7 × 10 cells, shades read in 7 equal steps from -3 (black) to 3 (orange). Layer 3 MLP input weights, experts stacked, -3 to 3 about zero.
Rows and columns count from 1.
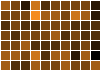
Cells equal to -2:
5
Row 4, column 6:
1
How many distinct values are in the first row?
5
